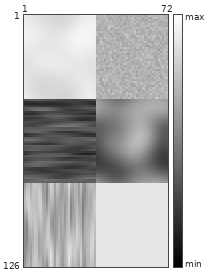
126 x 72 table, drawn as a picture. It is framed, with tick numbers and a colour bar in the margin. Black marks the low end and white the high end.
It is made of 3 by 2 panels. Panel 1,1: very high, smooth, faint in contrast. Panel 1,2: high, fine-grained, faint in contrast. Panel 2,1: low, streaked across. Panel 2,2: middling, smooth, strong in contrast. Panel 3,1: high, streaked downward. Panel 3,2: very high, flat.
